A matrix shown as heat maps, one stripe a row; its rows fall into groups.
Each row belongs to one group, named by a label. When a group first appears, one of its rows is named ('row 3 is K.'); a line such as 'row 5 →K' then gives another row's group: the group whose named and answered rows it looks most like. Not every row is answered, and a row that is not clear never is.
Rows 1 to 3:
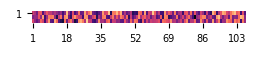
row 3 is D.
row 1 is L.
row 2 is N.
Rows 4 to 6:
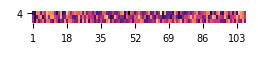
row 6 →D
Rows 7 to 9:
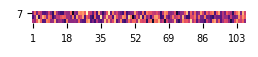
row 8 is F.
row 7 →D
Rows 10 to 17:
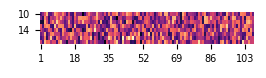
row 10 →L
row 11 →N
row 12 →N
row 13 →L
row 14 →D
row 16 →F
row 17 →L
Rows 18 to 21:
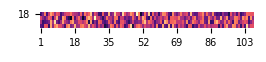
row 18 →F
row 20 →D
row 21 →N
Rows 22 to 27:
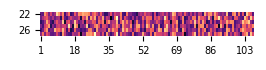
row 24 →L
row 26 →L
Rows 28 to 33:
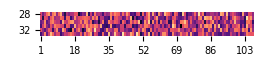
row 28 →L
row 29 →N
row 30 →F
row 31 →N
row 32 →D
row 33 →F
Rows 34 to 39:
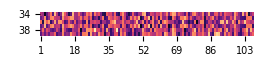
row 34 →D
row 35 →F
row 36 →L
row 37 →F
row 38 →D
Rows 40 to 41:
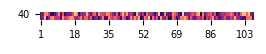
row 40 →L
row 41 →F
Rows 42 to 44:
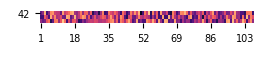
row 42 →F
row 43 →N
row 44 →L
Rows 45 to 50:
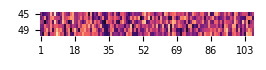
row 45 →D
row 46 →F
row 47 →D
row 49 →N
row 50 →N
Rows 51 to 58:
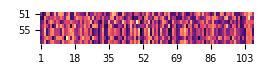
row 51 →L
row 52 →N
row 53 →F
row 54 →N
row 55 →F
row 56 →F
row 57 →N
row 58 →F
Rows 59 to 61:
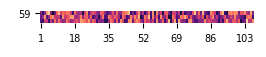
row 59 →L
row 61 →N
